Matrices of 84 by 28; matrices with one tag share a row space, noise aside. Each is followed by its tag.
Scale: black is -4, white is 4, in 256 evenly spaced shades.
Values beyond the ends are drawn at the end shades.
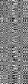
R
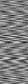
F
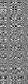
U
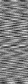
F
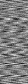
F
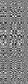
U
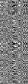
R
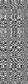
U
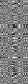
R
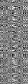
R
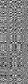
U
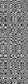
U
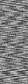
F
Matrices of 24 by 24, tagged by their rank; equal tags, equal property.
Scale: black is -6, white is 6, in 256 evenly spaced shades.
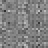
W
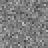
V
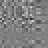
W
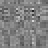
W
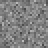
V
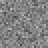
V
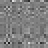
W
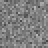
V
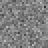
V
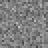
V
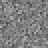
V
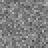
V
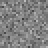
V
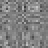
W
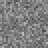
V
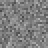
V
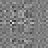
W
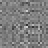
W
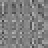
W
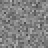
V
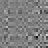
W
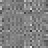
W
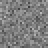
V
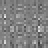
W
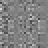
W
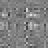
W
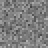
V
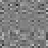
W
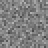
V
